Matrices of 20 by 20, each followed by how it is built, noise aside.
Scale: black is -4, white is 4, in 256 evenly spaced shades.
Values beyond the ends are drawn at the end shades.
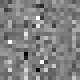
uneven columns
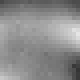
smooth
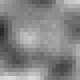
smooth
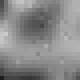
smooth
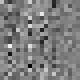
uneven columns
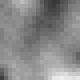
smooth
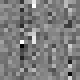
uneven columns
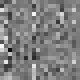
uneven columns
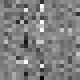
uneven columns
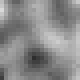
smooth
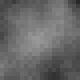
smooth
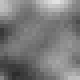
smooth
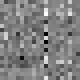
uneven columns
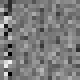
uneven columns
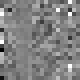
uneven columns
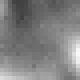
smooth
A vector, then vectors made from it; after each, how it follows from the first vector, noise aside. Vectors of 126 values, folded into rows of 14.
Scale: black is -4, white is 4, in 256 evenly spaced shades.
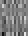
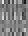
reversed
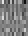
reversed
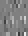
partly zeroed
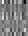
reversed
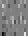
partly zeroed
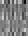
reversed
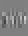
partly zeroed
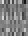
reversed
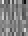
reversed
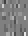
partly zeroed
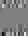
partly zeroed
